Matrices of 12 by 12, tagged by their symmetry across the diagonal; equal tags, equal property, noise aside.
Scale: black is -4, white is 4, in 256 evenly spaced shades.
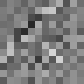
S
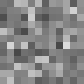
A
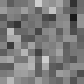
A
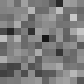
A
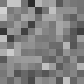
S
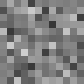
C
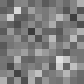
S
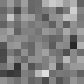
C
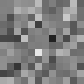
C
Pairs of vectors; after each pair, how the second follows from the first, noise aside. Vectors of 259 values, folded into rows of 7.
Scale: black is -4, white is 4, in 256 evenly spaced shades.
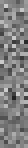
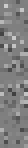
partly zeroed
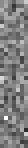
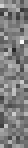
shuffled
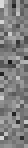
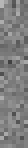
shrunk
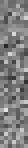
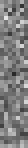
shuffled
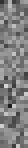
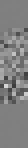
partly zeroed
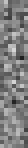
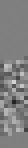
partly zeroed
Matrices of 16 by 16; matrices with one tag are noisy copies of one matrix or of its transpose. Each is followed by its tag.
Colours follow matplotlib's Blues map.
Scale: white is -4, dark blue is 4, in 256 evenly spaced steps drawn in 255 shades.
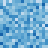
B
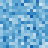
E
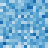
B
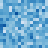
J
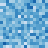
B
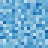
E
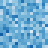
B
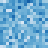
J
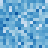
J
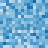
B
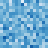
E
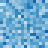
B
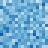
B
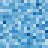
E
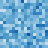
E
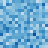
B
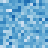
J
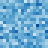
E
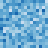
J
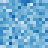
J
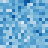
J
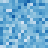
J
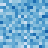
B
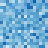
B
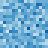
E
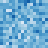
J
